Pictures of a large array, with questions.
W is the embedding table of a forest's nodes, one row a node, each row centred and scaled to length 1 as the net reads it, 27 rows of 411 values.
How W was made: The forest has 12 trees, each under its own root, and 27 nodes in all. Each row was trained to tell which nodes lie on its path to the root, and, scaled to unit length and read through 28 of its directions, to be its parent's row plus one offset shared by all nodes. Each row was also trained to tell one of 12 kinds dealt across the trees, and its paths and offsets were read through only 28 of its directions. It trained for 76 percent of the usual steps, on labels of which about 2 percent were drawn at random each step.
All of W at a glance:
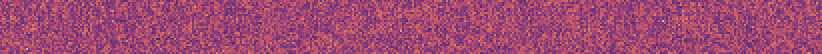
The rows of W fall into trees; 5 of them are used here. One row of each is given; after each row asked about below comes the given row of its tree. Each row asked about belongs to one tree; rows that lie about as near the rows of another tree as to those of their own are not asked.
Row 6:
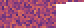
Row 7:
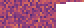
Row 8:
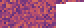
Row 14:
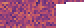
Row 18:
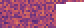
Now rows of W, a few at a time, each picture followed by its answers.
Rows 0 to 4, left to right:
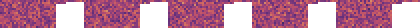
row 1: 18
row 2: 18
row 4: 18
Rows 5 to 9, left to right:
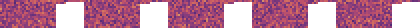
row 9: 6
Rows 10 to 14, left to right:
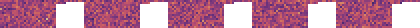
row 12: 14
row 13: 6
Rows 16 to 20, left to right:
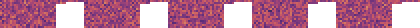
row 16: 6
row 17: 18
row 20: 7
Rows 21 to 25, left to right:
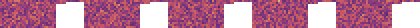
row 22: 6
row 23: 8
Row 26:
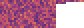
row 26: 8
